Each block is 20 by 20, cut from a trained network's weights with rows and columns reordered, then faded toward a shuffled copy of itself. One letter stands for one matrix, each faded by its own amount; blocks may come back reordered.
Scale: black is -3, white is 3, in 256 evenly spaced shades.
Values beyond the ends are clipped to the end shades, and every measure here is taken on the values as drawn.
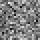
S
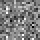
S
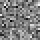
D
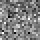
D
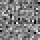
S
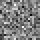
D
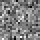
S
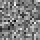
S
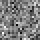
D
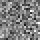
D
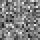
S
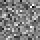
D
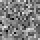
D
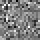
S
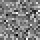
S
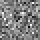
D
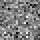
S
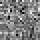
S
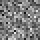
D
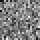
D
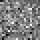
S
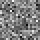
D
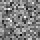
D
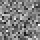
D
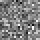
S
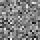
S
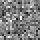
S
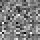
S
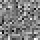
S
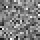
D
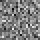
D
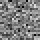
D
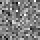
S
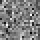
S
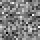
D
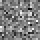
S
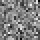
S
